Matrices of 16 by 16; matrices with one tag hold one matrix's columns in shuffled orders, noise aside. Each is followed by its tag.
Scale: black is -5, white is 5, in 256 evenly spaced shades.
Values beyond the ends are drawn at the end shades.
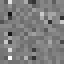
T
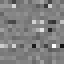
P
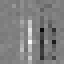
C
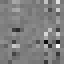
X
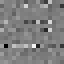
P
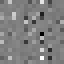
T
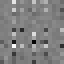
X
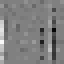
C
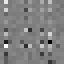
X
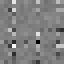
X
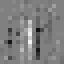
C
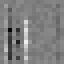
C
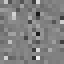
T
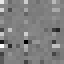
X
